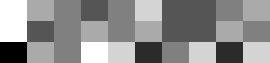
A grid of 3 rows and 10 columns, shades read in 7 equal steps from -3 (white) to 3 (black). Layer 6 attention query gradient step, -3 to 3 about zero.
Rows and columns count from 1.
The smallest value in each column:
-3 -1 0 -3 -2 -2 0 -2 -1 -2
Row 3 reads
3 -1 0 -3 -2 2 0 -2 2 -2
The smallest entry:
-3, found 3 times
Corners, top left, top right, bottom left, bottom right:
-3 -1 3 -2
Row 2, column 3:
0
